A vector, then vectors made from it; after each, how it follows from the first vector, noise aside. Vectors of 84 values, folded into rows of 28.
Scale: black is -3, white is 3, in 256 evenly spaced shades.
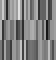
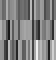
reversed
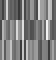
negated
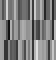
reversed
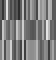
negated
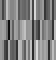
reversed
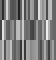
negated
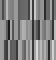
reversed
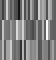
negated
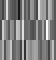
negated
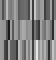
reversed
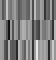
reversed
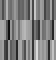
reversed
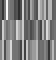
negated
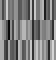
reversed
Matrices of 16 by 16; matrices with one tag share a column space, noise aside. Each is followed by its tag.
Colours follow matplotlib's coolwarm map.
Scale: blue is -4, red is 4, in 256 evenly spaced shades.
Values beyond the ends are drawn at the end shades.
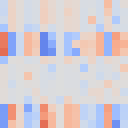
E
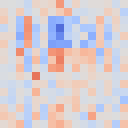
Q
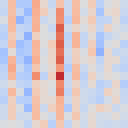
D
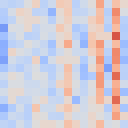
D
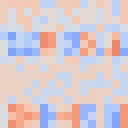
E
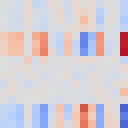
E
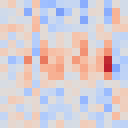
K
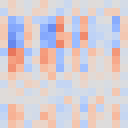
Q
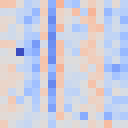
D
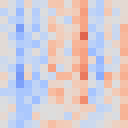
D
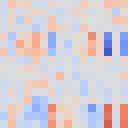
E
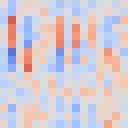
Q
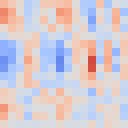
K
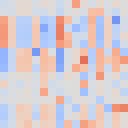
Q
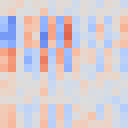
Q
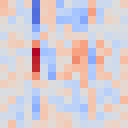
K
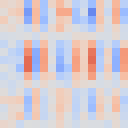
K
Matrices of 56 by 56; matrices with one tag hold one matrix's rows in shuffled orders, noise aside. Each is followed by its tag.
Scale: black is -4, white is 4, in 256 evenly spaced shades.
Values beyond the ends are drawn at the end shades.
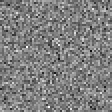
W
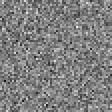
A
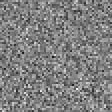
A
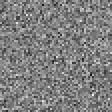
W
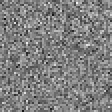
A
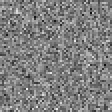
W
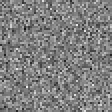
W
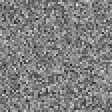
A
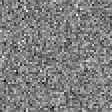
A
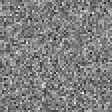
W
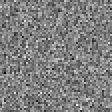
A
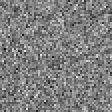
A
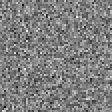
A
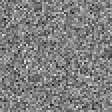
A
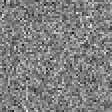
A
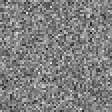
W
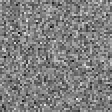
A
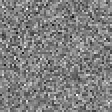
A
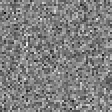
A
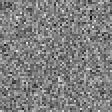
W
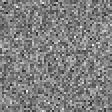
W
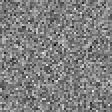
W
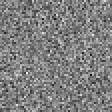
W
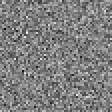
A
